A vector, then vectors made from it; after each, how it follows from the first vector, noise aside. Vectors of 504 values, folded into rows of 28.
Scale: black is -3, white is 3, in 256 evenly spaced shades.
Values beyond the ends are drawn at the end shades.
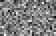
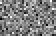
reversed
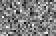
wrapped around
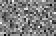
wrapped around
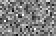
wrapped around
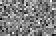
reversed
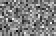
wrapped around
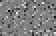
partly zeroed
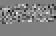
partly zeroed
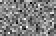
wrapped around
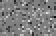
partly zeroed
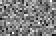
reversed
